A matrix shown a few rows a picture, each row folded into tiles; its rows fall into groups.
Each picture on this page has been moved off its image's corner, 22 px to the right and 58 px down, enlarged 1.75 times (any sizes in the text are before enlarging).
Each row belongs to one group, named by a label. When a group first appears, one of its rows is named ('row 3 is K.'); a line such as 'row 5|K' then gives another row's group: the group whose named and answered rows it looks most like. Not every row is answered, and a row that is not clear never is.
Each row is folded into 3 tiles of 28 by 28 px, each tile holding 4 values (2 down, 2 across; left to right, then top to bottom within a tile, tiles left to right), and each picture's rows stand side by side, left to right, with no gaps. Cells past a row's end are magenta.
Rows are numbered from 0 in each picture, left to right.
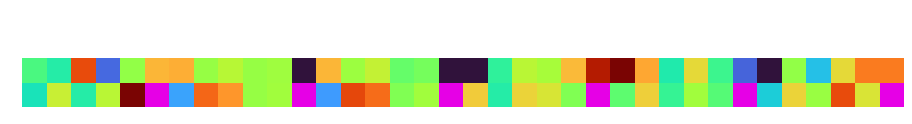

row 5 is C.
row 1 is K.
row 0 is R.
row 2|K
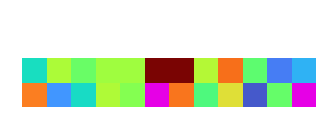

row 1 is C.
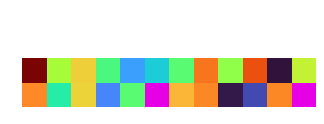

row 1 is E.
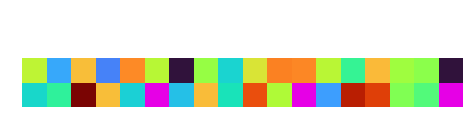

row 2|K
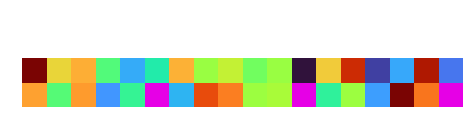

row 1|K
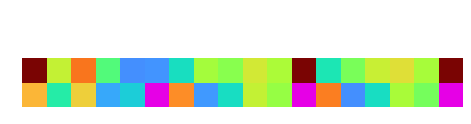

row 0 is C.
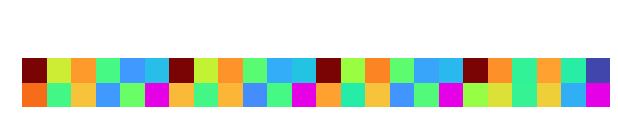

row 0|C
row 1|C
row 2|C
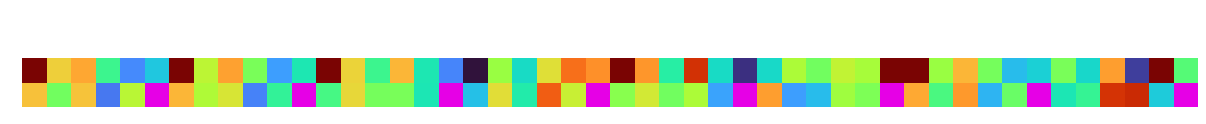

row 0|C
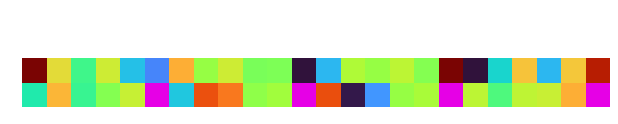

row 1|K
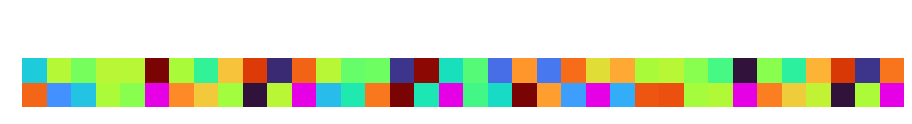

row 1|E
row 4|K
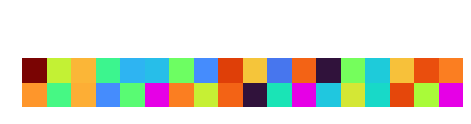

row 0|C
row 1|E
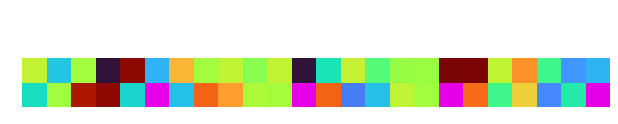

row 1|K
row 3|C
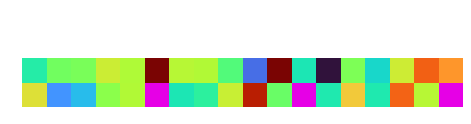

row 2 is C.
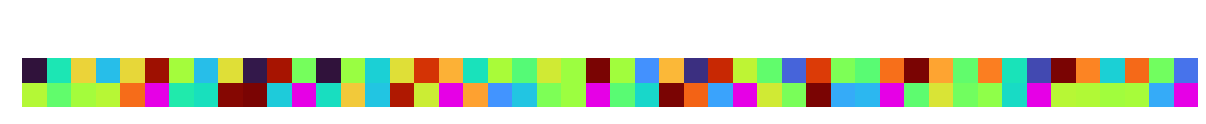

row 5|E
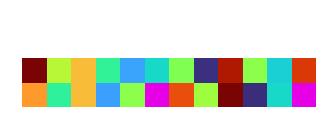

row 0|C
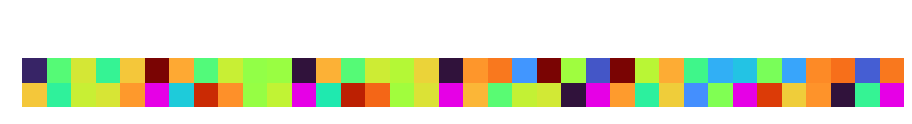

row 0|R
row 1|K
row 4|C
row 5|E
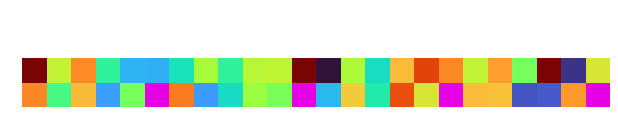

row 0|C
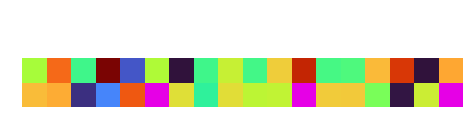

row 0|E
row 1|R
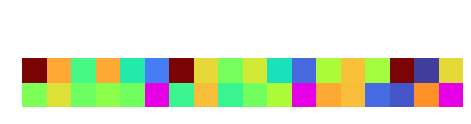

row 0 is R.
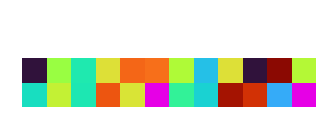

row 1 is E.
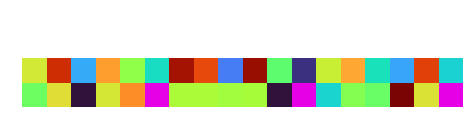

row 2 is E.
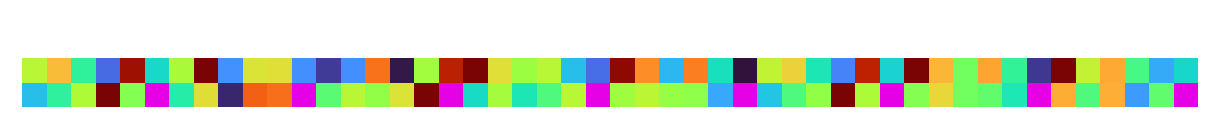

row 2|R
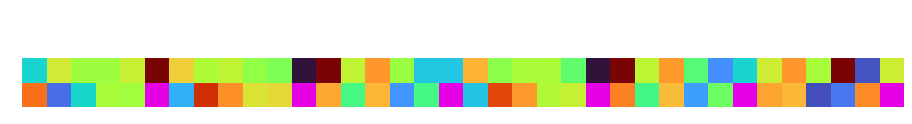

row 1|K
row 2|C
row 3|K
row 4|C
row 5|E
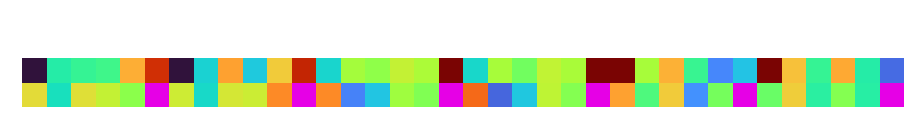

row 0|R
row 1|R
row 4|C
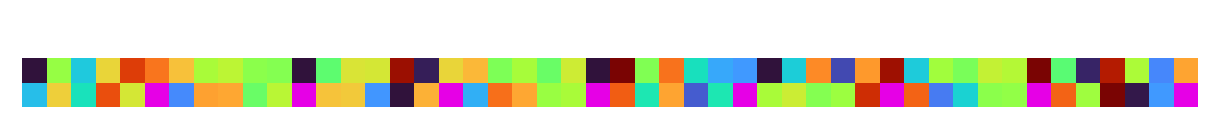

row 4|C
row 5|R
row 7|E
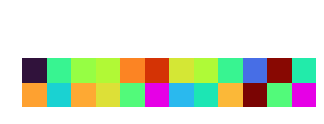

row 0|R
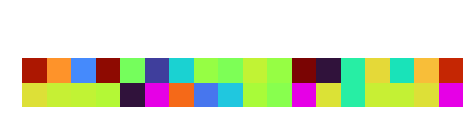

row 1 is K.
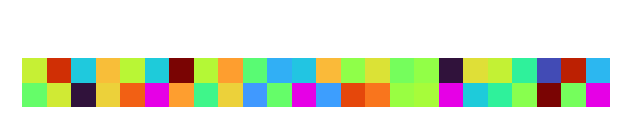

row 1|C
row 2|K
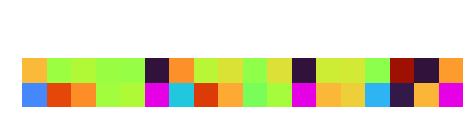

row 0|K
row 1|K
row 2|E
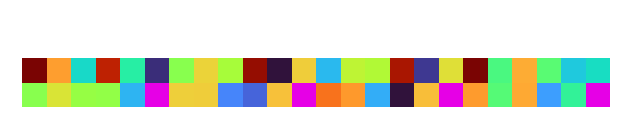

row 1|E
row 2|E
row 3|C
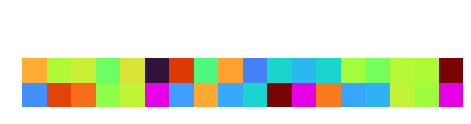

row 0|K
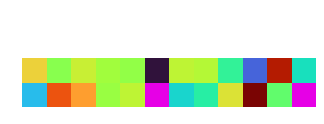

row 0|K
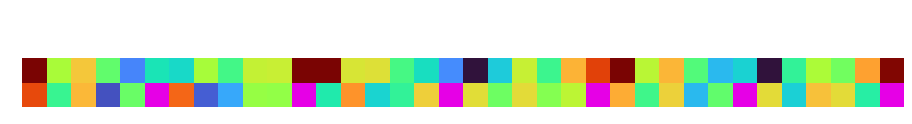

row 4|C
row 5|R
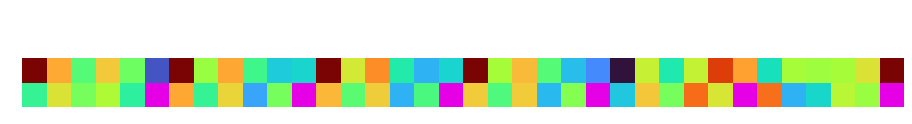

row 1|C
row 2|C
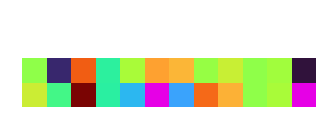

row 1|K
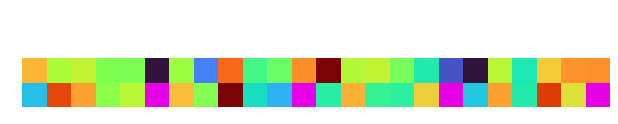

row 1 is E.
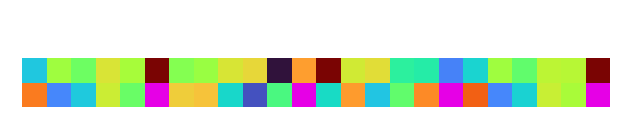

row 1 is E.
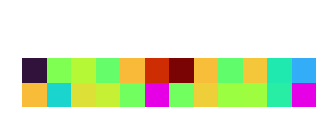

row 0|R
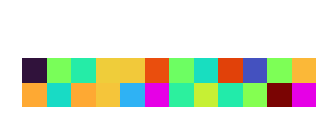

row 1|R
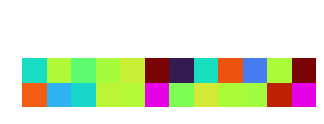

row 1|R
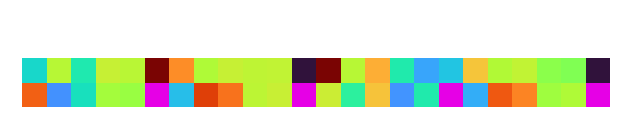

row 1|K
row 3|K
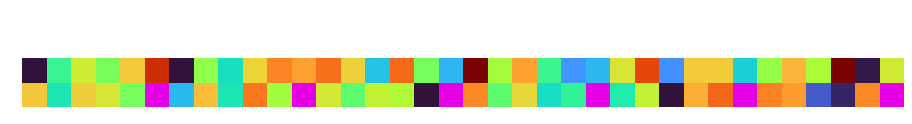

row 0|R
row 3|C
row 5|E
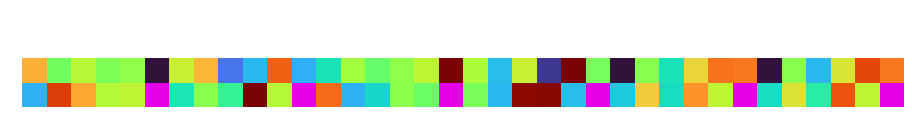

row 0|K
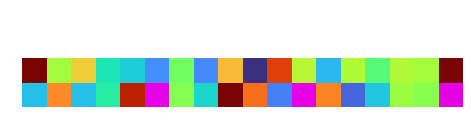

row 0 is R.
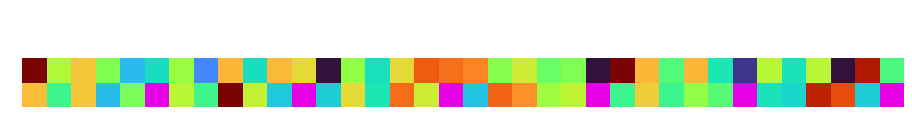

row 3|K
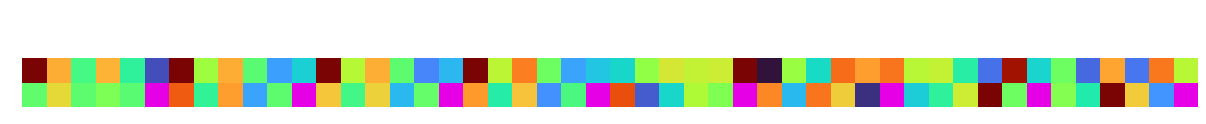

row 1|C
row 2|C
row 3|C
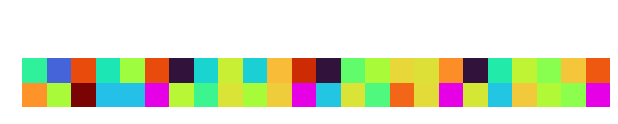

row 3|R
